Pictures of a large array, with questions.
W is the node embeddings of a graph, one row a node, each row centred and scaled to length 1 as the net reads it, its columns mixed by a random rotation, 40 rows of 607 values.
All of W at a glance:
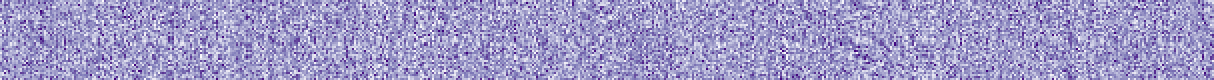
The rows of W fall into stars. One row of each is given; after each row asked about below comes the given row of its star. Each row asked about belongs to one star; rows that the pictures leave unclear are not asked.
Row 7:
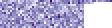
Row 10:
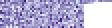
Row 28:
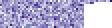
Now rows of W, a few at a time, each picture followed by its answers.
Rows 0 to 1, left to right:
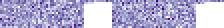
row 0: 10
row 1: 10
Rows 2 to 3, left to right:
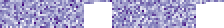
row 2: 10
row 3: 28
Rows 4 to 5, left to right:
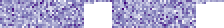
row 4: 28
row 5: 7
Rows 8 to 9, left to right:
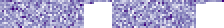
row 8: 28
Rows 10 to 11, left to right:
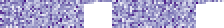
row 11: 10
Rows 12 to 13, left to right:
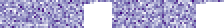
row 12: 7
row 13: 10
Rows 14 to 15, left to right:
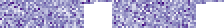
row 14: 7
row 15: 28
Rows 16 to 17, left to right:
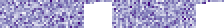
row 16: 7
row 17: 28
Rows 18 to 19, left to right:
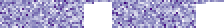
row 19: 7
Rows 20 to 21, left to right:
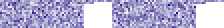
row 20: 7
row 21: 7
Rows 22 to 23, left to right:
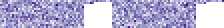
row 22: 28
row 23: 28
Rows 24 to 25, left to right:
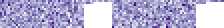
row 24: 7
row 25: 28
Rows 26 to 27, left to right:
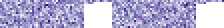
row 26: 7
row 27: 28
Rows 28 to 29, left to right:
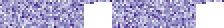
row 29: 28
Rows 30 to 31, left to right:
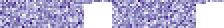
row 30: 7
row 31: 28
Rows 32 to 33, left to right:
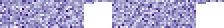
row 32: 10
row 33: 28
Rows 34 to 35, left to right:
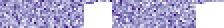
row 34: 28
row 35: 7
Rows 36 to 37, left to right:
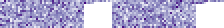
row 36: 10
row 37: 7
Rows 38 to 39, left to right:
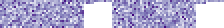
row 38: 7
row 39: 7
